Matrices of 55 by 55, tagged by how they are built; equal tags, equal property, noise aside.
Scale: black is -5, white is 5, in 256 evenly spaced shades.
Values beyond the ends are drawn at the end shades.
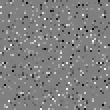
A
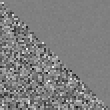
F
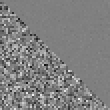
F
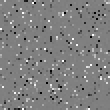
A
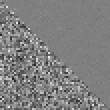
F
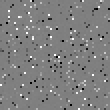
A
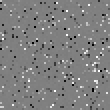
A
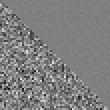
F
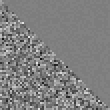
F
